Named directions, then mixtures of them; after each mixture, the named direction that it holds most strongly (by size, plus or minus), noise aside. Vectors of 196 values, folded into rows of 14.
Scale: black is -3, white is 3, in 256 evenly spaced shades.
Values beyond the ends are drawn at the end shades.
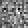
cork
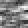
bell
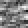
bell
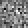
cork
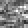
bell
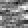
bell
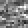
bell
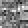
bell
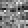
bell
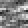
bell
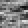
bell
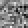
cork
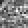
cork
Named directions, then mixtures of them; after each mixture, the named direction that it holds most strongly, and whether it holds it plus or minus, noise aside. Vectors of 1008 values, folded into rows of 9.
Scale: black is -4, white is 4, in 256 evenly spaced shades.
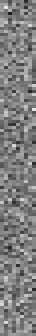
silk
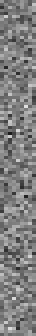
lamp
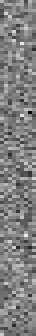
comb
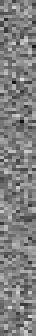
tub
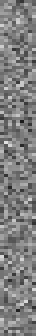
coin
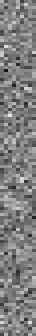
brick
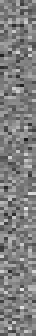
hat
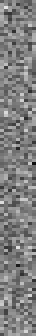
silk, plus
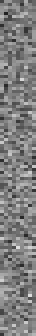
comb, minus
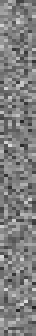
coin, plus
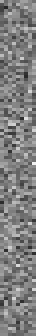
silk, minus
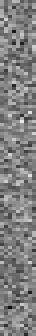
tub, minus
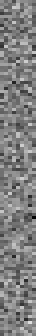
tub, plus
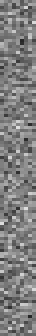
hat, plus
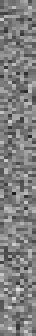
lamp, plus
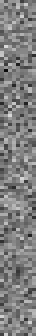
brick, plus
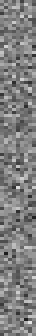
brick, plus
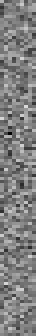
lamp, plus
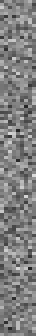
lamp, minus
